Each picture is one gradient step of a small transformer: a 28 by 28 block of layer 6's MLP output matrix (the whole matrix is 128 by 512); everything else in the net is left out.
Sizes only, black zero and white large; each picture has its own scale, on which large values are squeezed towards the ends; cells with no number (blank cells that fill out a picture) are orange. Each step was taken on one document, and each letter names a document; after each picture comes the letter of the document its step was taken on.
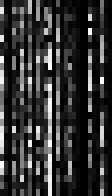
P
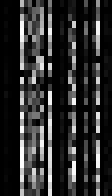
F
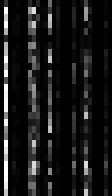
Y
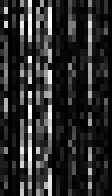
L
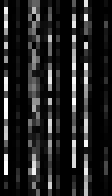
Y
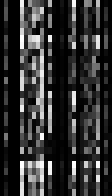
F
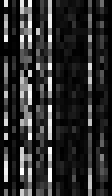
L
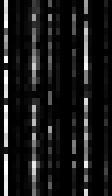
Y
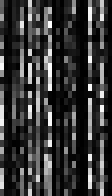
P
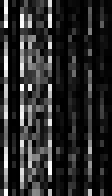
L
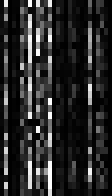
L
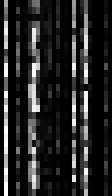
Y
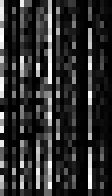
P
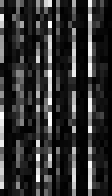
P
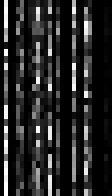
Y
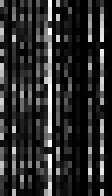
P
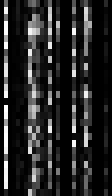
Y
